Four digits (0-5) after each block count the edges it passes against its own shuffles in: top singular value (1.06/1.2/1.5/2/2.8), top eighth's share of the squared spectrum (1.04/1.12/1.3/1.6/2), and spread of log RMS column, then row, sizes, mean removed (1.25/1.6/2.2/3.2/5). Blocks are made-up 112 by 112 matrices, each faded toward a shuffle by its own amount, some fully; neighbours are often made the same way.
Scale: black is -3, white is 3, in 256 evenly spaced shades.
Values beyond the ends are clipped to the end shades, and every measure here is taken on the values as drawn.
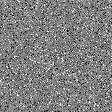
0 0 0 0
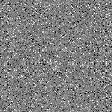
4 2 1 1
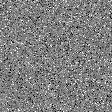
0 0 0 0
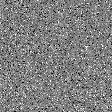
3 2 0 0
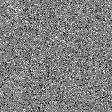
3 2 0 1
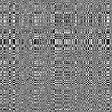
5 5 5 4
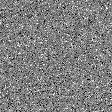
0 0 0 0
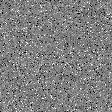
1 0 0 0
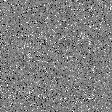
2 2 0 1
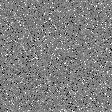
0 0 0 0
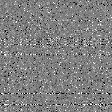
4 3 1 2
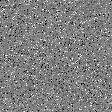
0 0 0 0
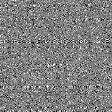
4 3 1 3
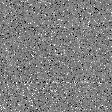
2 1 0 1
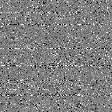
4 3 1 3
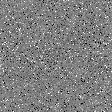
1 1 0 0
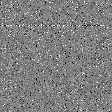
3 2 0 1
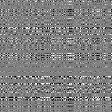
5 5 3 5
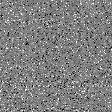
3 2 0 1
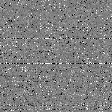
4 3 1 2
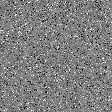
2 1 0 0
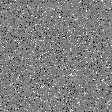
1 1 0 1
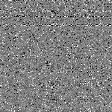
3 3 0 2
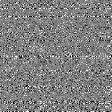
4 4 2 3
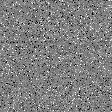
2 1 0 0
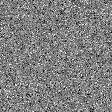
0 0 0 0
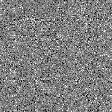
3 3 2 2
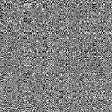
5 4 3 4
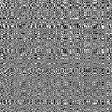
5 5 4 4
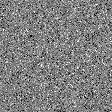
2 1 0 0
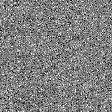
3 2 1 1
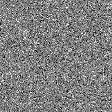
3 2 1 1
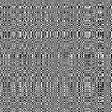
5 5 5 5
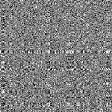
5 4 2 3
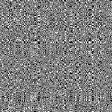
5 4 3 3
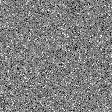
2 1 0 0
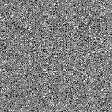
4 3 1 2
